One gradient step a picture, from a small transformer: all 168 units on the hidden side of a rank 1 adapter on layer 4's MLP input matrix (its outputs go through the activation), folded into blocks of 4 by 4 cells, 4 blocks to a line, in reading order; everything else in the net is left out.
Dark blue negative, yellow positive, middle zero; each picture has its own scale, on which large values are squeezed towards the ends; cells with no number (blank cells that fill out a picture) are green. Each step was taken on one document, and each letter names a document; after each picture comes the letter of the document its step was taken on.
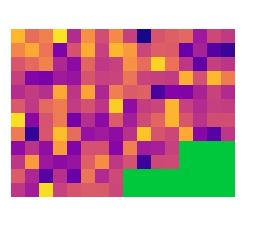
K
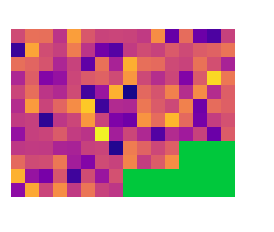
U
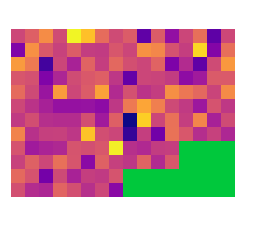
U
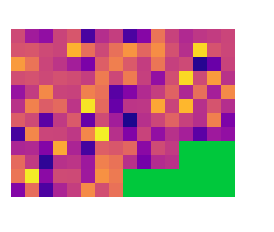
U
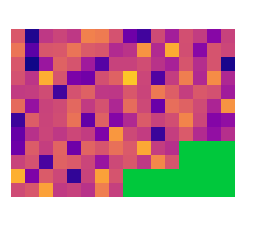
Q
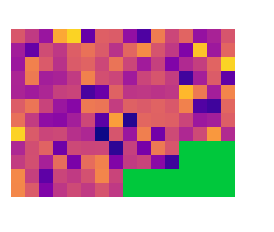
U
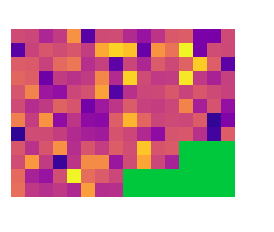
U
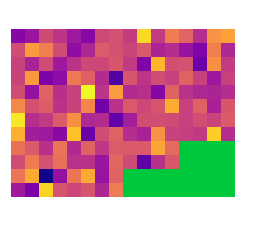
K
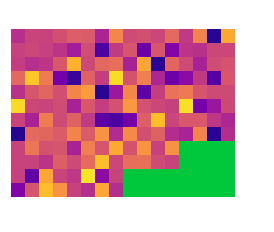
K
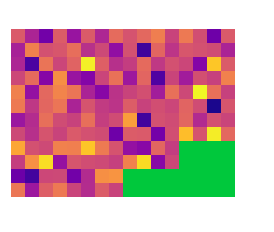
Q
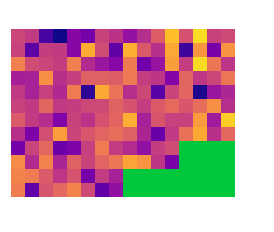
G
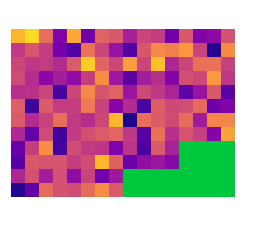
G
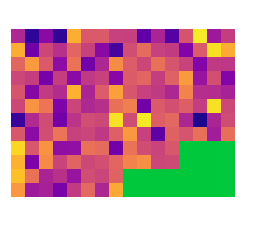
G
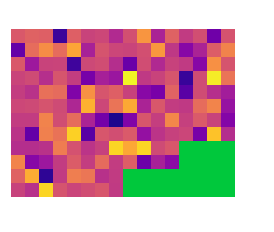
K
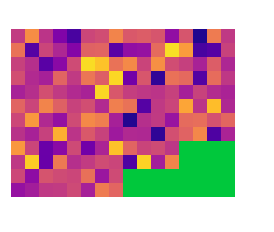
G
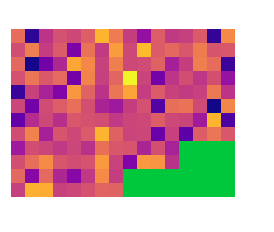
Q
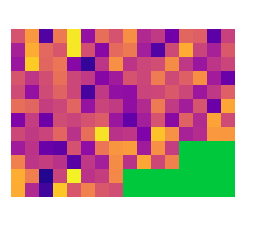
U
